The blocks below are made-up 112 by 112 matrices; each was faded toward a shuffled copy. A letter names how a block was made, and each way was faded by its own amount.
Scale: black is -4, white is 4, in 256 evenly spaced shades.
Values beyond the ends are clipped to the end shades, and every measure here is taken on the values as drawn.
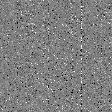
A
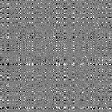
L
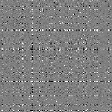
L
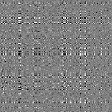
L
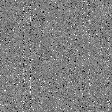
A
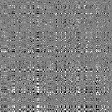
L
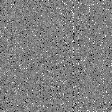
A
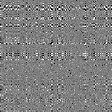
L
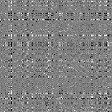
L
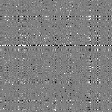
L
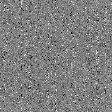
A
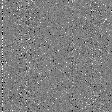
A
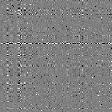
L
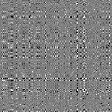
L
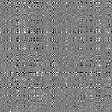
L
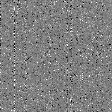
A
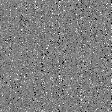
A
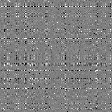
L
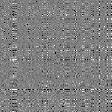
L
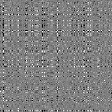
L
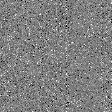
A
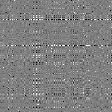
L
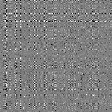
L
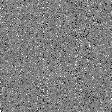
A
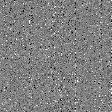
A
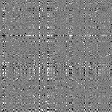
L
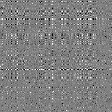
L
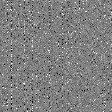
A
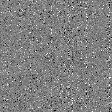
A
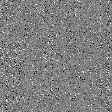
A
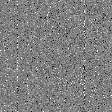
A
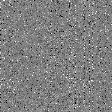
A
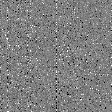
A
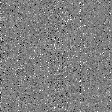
A
